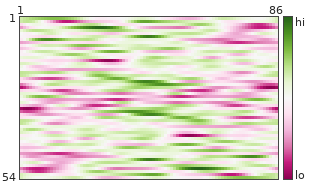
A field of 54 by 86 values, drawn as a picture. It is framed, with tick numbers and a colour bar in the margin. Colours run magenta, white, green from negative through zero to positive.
Streaks run across, left to right. On average the colour sits 50% of the way up the scale. There is no overall slope. It looks the same turned upside down.
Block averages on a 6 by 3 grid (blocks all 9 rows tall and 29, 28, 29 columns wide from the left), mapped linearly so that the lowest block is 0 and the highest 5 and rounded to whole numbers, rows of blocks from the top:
551 | 344 | 350 | 053 | 443 | 155
